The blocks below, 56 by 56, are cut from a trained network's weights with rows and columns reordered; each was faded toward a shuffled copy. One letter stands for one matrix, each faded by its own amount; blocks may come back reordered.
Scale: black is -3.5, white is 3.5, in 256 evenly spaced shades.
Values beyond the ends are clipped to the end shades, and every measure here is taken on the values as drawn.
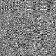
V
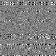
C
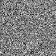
V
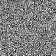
V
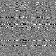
C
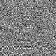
V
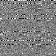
C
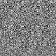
V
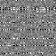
C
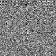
V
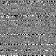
C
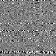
C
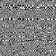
C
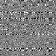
C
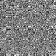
V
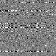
C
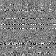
C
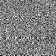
V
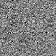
V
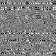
C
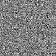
V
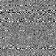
C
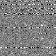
C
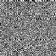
V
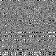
C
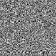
V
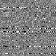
C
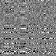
C
